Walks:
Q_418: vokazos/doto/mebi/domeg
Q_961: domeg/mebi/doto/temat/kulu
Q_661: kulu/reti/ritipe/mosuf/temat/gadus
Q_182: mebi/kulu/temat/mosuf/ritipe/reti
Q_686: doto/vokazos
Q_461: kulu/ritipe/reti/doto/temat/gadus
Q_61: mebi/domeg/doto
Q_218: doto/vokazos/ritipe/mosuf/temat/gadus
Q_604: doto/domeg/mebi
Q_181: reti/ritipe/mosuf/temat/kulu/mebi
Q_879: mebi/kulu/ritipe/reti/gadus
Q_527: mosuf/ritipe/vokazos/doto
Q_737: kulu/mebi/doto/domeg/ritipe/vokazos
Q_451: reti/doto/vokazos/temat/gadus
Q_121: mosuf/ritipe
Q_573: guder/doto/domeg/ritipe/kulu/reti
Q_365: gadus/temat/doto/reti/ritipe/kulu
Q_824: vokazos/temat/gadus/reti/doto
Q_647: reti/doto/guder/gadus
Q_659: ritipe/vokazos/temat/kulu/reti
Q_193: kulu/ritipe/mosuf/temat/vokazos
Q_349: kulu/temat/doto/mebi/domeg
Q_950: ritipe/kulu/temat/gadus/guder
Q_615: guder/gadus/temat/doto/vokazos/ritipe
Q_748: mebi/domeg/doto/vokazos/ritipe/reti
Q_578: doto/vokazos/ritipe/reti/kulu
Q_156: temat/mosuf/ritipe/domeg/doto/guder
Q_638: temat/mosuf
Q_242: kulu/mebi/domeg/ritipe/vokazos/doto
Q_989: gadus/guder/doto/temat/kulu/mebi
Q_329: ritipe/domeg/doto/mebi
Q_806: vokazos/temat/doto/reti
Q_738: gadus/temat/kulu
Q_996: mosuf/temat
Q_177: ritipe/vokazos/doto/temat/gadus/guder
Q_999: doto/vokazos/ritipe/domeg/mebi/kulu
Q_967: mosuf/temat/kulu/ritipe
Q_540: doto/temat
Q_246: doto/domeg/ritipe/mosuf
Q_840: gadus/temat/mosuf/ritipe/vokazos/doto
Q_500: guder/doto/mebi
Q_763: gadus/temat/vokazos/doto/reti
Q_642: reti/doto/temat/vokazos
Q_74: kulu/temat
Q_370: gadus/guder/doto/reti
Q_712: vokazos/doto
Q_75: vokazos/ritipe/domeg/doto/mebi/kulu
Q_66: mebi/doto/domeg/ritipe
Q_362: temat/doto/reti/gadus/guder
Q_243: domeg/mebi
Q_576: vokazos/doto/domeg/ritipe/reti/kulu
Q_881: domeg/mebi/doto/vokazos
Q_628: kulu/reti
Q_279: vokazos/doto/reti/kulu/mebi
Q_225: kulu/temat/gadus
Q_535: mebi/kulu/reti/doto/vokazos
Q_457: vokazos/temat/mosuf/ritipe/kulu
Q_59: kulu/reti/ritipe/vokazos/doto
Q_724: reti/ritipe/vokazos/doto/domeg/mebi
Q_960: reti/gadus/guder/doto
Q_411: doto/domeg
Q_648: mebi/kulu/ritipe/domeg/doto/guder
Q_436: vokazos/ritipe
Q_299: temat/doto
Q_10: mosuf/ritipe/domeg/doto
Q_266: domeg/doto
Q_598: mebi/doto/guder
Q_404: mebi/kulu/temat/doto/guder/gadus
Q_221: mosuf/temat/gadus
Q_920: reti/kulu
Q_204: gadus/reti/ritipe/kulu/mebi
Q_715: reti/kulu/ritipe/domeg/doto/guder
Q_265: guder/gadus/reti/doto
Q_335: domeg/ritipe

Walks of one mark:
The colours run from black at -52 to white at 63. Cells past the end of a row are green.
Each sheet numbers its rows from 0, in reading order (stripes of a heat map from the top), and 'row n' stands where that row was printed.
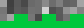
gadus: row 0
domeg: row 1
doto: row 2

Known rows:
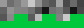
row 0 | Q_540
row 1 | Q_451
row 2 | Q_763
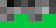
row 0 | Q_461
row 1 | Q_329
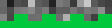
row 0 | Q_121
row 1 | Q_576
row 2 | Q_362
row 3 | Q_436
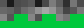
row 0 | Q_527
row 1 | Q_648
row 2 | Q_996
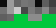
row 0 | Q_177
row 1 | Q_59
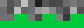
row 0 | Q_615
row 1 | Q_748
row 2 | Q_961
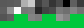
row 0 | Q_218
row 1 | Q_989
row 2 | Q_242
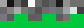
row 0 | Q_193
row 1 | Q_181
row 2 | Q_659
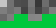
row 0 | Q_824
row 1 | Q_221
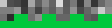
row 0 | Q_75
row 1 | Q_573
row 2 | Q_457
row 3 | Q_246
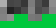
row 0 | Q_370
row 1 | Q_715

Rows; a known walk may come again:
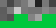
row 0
Q_604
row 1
Q_225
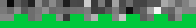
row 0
Q_59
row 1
Q_950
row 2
Q_10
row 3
Q_840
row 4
Q_763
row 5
Q_578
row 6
Q_540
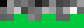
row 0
Q_177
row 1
Q_879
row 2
Q_999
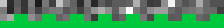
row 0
Q_204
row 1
Q_967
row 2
Q_712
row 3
Q_61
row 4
Q_218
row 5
Q_404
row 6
Q_181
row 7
Q_806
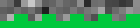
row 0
Q_362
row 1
Q_642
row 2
Q_299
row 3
Q_329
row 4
Q_535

